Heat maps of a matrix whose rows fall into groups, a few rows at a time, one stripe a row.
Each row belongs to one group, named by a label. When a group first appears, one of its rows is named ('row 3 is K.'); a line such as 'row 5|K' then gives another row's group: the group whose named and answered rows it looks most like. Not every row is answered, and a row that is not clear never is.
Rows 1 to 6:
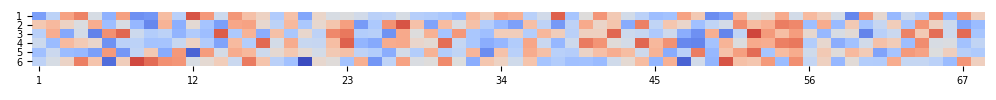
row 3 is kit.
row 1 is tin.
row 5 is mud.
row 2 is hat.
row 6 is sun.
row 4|hat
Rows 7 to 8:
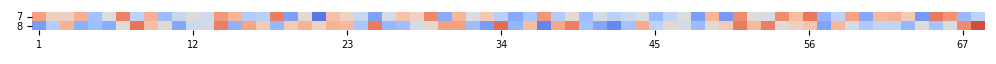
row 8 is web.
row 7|kit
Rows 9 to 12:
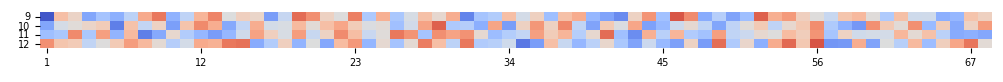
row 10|tin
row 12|kit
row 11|hat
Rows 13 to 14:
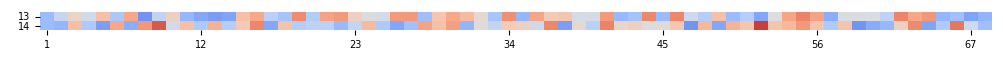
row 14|mud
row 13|hat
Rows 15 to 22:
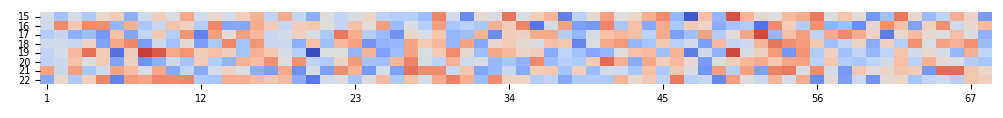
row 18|kit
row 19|sun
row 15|mud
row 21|kit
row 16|tin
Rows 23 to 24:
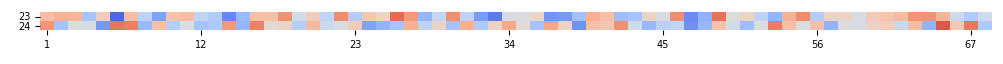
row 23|hat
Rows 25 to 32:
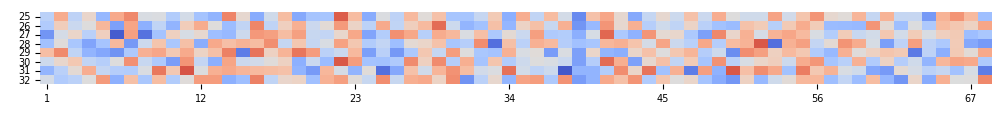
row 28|mud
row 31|sun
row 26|tin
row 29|web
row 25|kit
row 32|tin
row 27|hat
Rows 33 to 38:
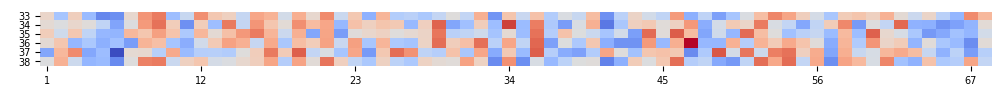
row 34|web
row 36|web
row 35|web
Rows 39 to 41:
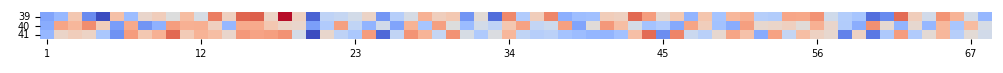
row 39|mud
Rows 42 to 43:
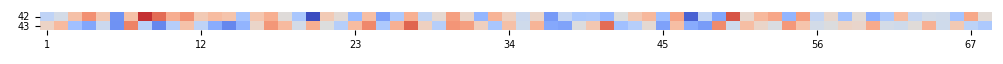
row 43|hat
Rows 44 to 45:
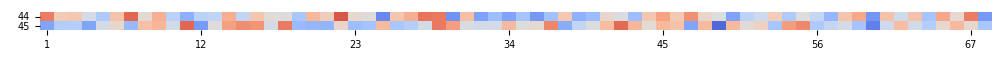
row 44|kit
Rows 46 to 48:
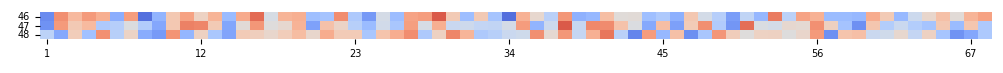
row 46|tin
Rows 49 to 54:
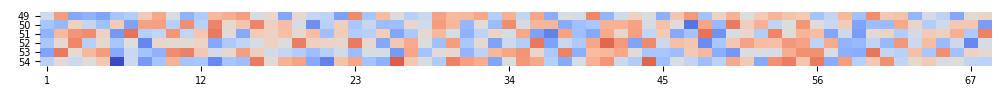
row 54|hat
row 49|web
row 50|mud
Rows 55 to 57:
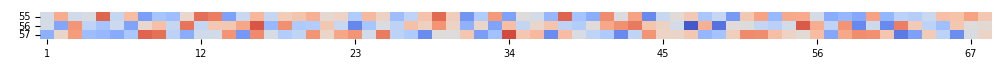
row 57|web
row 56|mud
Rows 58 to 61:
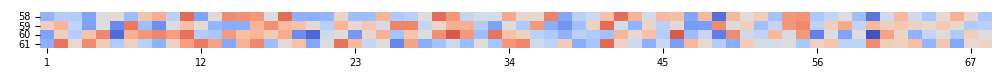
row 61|tin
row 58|mud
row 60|sun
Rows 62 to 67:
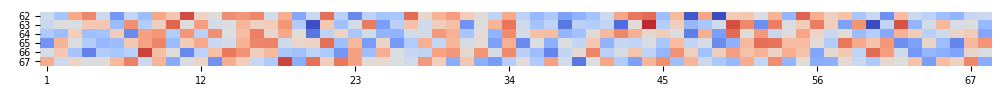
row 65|web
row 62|sun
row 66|web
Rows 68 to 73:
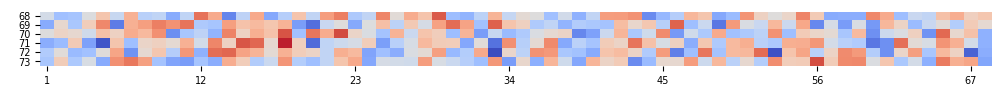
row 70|kit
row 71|mud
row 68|tin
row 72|mud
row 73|kit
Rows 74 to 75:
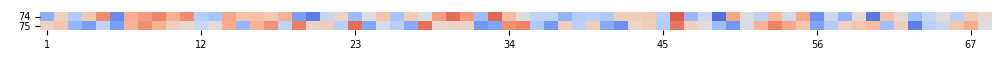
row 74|sun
